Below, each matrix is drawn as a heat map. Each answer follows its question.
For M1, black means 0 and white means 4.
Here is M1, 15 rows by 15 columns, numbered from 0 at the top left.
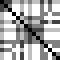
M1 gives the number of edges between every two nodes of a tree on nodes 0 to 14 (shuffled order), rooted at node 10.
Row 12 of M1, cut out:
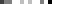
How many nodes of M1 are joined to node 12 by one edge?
1
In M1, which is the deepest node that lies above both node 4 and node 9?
7
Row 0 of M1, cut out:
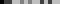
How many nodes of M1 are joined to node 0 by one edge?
4
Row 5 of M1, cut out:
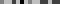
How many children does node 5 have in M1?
4
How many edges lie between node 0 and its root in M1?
1
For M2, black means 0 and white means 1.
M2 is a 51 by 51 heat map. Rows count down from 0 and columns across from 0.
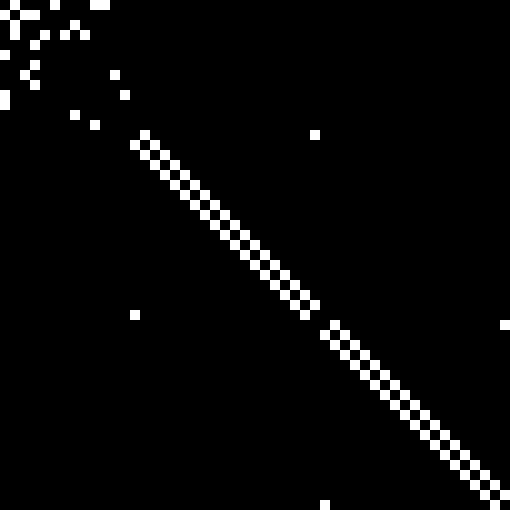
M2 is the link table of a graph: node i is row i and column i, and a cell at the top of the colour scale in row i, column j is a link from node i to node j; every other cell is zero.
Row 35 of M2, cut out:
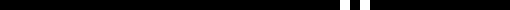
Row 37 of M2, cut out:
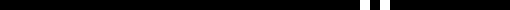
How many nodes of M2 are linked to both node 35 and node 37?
1
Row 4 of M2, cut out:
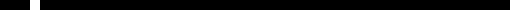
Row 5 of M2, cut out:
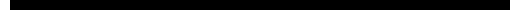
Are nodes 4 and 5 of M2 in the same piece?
yes
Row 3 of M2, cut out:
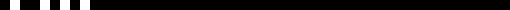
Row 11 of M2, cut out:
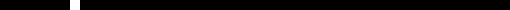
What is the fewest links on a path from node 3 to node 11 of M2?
4
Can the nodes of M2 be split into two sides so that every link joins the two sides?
no
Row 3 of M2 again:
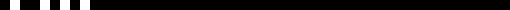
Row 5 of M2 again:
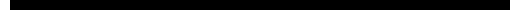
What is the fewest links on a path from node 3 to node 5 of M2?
3
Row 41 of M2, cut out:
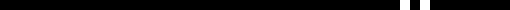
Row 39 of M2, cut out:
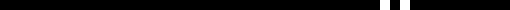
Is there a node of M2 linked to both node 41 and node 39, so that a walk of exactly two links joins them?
yes
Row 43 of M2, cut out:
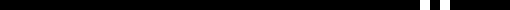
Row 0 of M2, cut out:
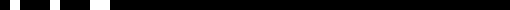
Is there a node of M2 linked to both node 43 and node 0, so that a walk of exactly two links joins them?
no
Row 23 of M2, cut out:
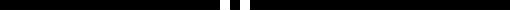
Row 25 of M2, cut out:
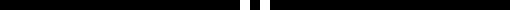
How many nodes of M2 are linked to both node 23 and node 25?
1
